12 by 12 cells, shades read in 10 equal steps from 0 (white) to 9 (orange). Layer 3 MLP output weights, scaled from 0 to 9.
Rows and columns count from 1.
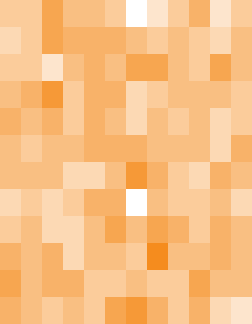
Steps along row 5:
down up down up down down up down up down up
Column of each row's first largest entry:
3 3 7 3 1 5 7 5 6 8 1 7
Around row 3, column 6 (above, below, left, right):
6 6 6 7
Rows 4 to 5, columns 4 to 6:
4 6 6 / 4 6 5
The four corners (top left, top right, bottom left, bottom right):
4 4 6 2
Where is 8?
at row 4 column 3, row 7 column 7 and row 12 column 7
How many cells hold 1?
0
